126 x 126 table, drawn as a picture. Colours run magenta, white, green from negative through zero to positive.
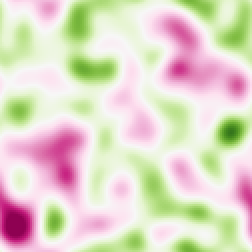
Ninth with the lowest average: bottom left. Lone odd cells: none. Odd rows or columns: none. Grain: smooth.
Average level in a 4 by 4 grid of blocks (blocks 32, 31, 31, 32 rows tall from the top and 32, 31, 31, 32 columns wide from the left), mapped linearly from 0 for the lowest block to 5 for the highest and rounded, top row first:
3 5 2 4 | 4 4 2 1 | 0 2 3 4 | 0 2 4 3
